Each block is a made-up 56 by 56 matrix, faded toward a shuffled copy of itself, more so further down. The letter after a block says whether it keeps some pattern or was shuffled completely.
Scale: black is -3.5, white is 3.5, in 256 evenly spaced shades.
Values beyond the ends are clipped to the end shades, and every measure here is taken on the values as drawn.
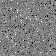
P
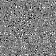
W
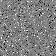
P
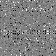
W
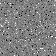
P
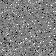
P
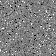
P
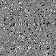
W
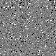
W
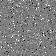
P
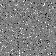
P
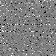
W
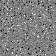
P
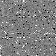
W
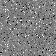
P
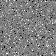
P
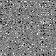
W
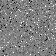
P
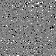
W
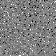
W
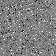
P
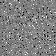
W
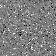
P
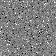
P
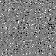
W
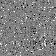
W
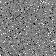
P
